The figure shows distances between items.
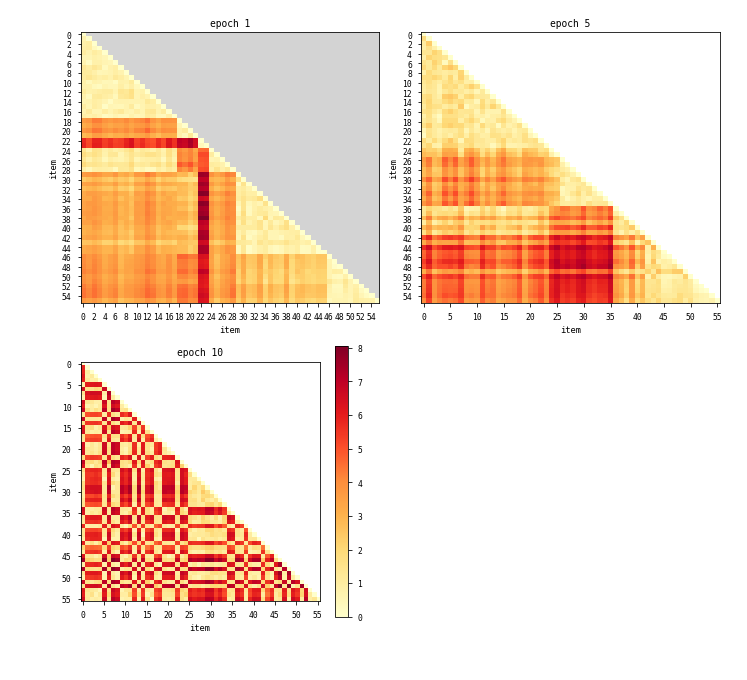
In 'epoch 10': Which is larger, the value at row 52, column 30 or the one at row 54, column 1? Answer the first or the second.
the first
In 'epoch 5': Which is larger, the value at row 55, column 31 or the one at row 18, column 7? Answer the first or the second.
the first
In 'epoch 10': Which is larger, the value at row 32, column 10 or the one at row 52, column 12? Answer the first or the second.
the first
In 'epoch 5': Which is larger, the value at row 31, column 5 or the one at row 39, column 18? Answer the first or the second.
the first
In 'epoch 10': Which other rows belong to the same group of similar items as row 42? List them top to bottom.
1, 2, 3, 4, 6, 9, 10, 11, 13, 15, 16, 19, 20, 21, 23, 24, 34, 35, 38, 45, 46, 48, 51, 53, 54, 55
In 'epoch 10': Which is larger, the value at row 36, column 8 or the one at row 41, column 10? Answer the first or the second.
the second
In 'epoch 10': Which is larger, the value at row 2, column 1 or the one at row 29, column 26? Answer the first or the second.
the second
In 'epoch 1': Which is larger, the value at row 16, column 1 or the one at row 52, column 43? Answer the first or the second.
the second
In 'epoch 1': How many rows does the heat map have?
56
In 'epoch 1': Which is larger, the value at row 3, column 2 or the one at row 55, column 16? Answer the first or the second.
the second
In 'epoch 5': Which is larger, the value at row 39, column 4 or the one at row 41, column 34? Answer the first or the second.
the second
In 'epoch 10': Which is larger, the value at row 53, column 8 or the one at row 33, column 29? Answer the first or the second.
the first
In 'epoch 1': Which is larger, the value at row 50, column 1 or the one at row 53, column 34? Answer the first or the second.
the first
